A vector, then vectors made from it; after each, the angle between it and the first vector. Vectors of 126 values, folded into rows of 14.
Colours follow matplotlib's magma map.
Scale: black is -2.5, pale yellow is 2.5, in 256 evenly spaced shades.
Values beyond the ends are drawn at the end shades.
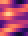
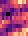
nearly opposite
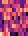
partly aligned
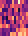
partly opposed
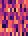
orthogonal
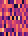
orthogonal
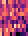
partly aligned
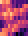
nearly parallel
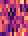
partly opposed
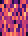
orthogonal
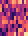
partly opposed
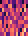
orthogonal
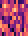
orthogonal
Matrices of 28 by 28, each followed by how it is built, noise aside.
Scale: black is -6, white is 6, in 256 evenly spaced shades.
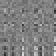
low rank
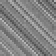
Toeplitz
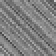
Toeplitz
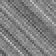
Toeplitz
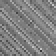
Toeplitz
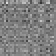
low rank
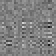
low rank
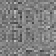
low rank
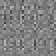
low rank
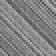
Toeplitz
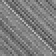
Toeplitz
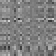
low rank
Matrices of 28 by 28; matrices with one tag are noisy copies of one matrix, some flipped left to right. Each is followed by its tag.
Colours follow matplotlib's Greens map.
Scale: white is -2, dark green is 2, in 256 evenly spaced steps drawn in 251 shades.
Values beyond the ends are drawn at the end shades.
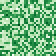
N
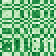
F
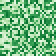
N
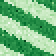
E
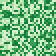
N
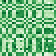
F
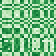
F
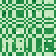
F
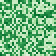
N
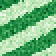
E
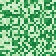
N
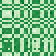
F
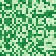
N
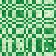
F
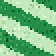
E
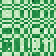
F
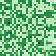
N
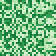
N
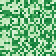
N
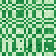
F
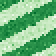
E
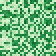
N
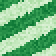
E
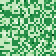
N
